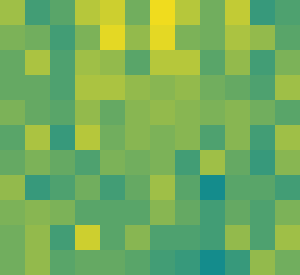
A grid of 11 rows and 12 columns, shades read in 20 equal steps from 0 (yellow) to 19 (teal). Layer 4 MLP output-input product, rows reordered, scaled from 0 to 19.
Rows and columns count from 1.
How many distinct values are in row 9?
6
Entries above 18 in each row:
0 0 0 0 0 0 0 1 0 0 1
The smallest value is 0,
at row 1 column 7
